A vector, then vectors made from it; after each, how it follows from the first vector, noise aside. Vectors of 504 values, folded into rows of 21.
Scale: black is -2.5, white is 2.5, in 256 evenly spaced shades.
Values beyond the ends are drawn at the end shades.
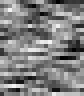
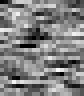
wrapped around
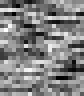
wrapped around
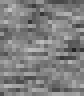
shrunk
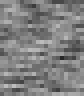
shrunk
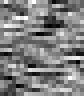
wrapped around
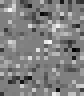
partly zeroed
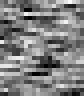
wrapped around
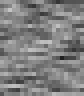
shrunk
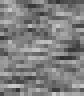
shrunk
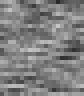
shrunk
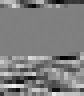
partly zeroed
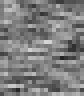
shrunk
